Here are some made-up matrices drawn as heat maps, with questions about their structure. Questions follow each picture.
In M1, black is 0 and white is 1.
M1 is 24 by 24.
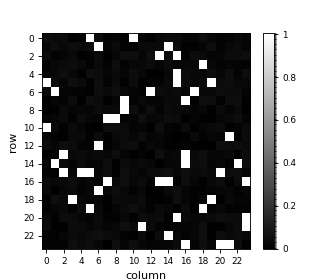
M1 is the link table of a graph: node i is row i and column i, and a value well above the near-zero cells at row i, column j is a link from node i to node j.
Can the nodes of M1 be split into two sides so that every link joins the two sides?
yes
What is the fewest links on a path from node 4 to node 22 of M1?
6
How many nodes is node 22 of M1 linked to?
1
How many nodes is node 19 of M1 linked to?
2
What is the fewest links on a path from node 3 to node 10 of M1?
5
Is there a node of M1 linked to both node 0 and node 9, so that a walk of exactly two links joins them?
no
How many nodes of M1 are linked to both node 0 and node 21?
0
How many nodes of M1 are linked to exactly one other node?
8
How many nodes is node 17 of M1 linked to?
1
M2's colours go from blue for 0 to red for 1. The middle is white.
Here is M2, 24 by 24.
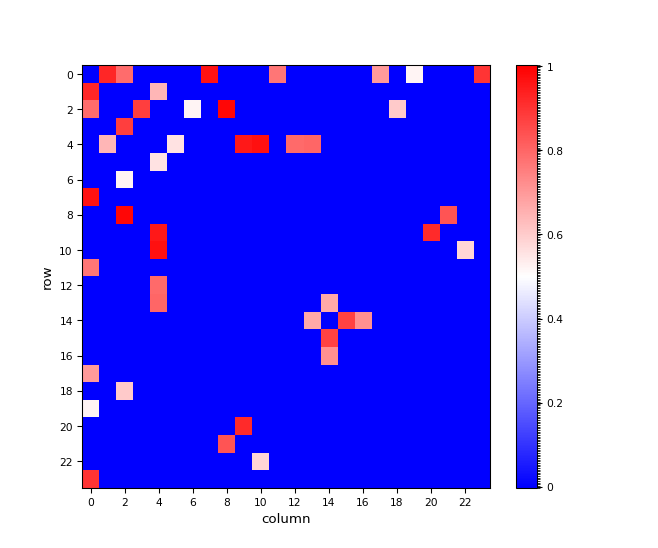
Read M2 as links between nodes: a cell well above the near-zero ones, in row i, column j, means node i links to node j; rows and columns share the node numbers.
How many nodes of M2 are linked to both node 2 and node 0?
0
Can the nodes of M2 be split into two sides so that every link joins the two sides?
yes
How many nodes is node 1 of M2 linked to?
2
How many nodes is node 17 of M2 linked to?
1
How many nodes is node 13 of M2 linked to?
2
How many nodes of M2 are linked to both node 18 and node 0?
1
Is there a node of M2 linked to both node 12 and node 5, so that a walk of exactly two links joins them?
yes
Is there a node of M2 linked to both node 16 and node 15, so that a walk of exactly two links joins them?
yes
